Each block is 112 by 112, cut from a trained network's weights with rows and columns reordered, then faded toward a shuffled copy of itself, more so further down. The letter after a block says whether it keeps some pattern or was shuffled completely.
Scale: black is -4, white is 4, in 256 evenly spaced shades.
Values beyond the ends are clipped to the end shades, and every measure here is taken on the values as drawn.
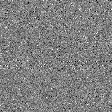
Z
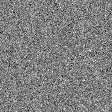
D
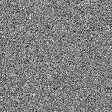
Z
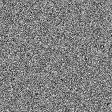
D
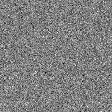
Z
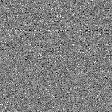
Z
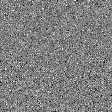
Z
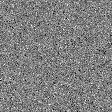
D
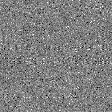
Z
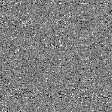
Z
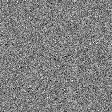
Z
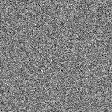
Z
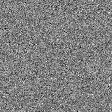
Z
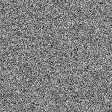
D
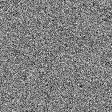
D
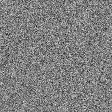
D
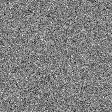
D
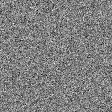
D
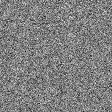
D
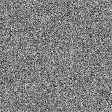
Z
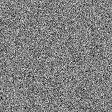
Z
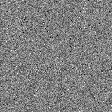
Z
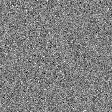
Z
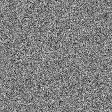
D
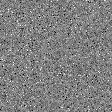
D
